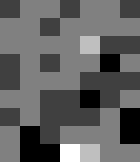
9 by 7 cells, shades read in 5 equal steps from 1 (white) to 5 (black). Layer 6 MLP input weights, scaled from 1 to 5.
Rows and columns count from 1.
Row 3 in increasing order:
2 3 3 3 3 4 4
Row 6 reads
3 3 4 4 5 4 3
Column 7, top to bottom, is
4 3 4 3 4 3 5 5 3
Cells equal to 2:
2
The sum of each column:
31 31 34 28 29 32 34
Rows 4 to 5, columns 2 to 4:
3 4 3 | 3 3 3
